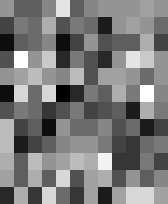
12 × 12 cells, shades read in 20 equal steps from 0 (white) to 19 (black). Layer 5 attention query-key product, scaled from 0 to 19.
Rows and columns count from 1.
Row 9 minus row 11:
-2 5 8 0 6 -5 1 4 1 7 -1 1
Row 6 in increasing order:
0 3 3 6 9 10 10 11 12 16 18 19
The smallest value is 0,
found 2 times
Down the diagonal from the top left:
8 10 11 4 9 16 14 9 14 15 12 7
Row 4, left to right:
13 0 8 4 16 10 13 16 8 2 4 8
